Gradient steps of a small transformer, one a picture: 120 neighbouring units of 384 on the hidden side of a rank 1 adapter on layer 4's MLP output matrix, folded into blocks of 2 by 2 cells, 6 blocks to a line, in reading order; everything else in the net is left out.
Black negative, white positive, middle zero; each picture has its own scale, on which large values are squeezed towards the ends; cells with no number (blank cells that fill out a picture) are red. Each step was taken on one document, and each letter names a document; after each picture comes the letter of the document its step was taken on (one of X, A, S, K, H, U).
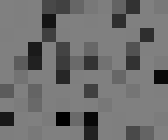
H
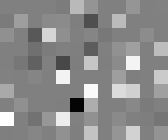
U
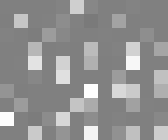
U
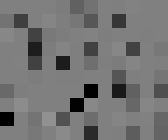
U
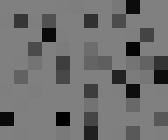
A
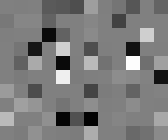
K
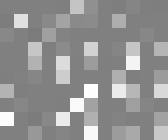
U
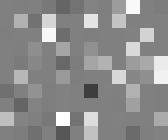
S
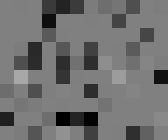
H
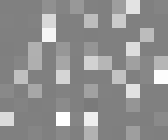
S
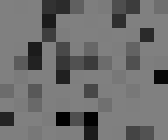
H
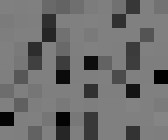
S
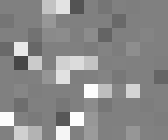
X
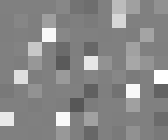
S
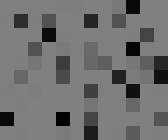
A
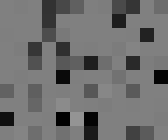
H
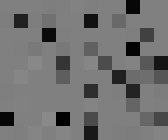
A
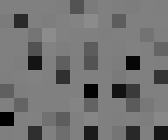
U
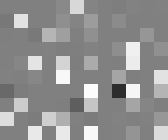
U
